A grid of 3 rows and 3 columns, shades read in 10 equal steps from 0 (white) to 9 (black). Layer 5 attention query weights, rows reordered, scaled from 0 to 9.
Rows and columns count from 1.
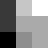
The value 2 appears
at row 1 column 2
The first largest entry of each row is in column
1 1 1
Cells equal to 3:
3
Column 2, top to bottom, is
2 3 4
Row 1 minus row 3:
-2 -2 -3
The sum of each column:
23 9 6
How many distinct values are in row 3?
3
